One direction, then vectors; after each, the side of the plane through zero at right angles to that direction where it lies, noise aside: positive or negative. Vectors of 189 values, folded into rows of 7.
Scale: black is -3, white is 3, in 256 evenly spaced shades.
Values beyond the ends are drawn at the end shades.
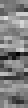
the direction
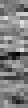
positive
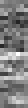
negative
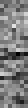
positive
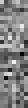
positive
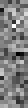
positive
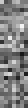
positive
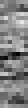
positive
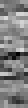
positive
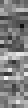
negative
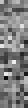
positive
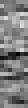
positive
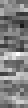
negative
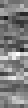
negative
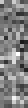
negative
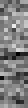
positive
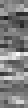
negative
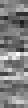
negative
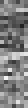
negative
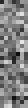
positive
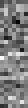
negative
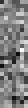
positive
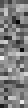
negative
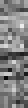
positive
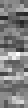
negative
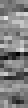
positive
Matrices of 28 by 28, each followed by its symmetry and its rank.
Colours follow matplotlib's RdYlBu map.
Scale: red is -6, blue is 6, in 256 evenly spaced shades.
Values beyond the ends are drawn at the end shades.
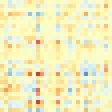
neither, rank three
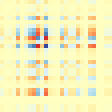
symmetric, rank one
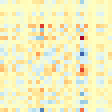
neither, rank three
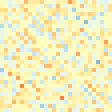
antisymmetric, full rank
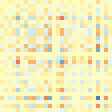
symmetric, rank two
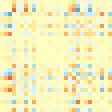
antisymmetric, rank two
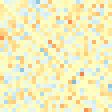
antisymmetric, full rank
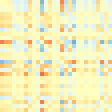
antisymmetric, rank two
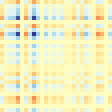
symmetric, rank one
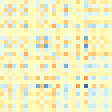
symmetric, rank two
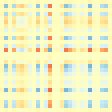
symmetric, rank one
